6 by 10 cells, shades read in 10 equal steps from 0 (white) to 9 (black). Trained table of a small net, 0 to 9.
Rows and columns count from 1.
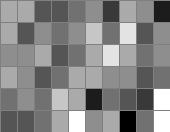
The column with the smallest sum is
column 5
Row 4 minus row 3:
-1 0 3 -1 -2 0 3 1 1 1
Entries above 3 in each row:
7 7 6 7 7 6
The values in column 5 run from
0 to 5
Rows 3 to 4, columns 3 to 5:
3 6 5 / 6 5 3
